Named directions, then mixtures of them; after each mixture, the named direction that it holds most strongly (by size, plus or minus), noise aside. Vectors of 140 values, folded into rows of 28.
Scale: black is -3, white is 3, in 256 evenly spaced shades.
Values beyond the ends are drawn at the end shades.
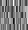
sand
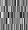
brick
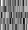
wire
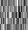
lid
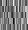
sand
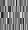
brick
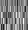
lid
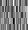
sand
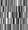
lid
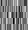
lid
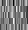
sand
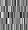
brick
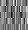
sand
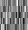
lid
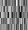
brick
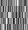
lid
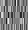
brick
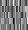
sand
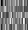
wire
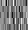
sand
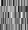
sand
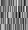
lid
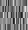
sand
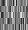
brick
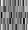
wire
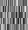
lid
